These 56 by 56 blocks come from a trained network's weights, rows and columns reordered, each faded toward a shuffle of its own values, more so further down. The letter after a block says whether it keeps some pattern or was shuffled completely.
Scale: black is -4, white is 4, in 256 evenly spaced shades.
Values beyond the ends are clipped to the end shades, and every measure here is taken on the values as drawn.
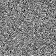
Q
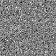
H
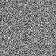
H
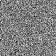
H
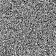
Q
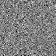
H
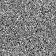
Q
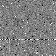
H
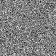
Q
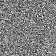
Q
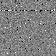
H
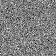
Q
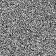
Q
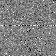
H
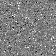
Q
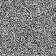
H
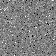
Q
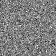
Q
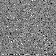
H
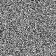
Q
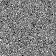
Q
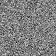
Q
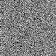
H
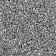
Q
